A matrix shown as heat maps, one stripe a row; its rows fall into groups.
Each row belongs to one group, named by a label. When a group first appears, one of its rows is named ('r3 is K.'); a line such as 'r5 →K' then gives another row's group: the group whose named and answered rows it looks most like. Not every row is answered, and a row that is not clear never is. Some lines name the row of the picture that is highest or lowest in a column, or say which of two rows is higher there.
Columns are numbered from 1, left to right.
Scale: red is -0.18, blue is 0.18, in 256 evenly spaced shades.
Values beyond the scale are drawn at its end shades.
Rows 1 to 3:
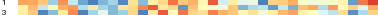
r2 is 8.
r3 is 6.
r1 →6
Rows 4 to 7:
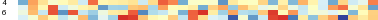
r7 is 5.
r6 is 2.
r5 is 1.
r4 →8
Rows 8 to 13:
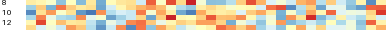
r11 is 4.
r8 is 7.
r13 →6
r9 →2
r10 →8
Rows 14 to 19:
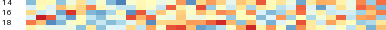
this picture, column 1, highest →14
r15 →1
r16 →6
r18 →6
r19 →7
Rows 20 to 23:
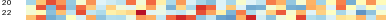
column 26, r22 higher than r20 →No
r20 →5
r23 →7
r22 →2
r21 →2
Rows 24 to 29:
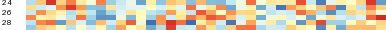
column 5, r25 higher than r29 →No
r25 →6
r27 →6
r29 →4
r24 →1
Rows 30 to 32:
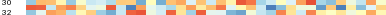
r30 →4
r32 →5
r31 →6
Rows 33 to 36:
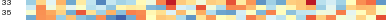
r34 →4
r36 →8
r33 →4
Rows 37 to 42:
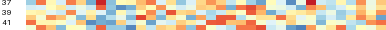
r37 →8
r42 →8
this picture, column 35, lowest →41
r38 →8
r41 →6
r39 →7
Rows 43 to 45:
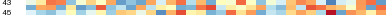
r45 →7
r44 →8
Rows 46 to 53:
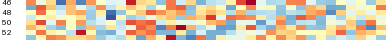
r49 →4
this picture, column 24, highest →50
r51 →7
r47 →8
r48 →8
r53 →1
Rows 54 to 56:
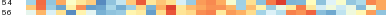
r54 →2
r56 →4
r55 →6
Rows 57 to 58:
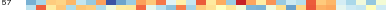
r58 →2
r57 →8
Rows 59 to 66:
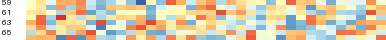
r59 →4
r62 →2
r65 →1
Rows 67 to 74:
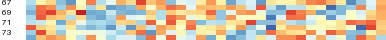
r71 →7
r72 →6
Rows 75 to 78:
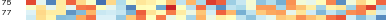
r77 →1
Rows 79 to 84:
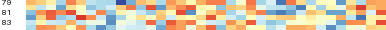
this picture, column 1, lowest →79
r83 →7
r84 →4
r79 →6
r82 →5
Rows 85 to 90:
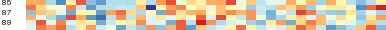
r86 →6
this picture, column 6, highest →86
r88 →6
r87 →4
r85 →6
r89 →2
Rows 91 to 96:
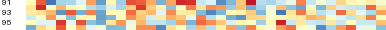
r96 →1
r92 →2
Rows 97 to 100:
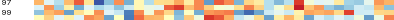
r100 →2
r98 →4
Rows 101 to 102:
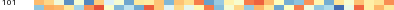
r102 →1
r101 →7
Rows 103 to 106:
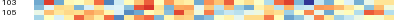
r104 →5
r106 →8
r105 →1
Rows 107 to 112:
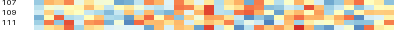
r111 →2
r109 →4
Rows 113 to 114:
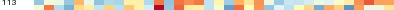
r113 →7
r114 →7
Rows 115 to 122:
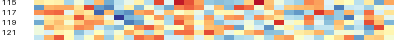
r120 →2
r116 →4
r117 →8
